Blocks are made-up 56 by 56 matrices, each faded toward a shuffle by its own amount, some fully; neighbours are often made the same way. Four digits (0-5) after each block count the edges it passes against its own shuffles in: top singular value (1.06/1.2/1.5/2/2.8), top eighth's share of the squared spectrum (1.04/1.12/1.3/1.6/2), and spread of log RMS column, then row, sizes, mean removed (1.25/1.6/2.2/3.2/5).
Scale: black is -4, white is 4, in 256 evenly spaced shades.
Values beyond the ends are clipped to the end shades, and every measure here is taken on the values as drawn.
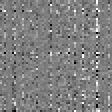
3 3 3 2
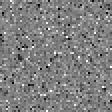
0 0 0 0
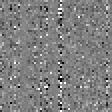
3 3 3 1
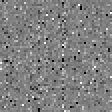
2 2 1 0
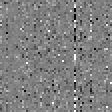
3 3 2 1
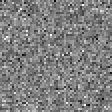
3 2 0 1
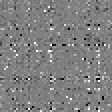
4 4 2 2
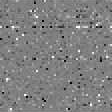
3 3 0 1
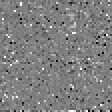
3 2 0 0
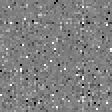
1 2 1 1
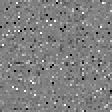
0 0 0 0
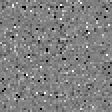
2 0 0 0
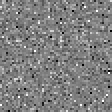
0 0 0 0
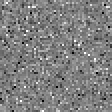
0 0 0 0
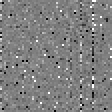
3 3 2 0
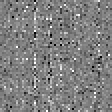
3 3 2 0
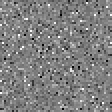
1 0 0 0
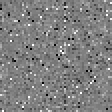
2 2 1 0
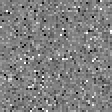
0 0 0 0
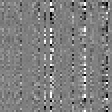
4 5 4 1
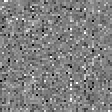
2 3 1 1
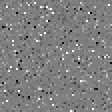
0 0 0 0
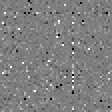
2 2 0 0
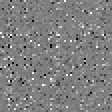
3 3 1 1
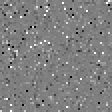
1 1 1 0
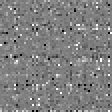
3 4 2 2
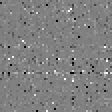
3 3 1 1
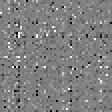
3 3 2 1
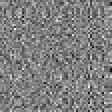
4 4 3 2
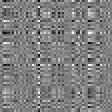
5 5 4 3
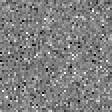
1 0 0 0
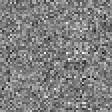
3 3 2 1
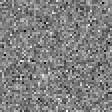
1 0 0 0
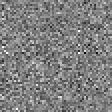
3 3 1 1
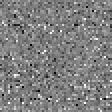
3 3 0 2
